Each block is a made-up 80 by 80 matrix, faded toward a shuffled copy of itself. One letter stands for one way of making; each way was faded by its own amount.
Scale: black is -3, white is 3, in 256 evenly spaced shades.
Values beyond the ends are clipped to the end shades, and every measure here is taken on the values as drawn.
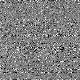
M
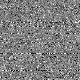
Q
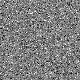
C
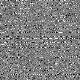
M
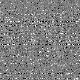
M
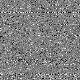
M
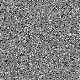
C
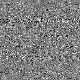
Q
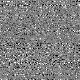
M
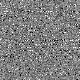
M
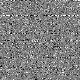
Q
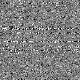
Q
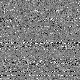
M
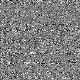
Q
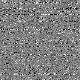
M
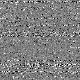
M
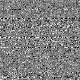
Q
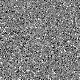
C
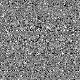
Q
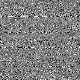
Q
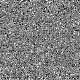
C
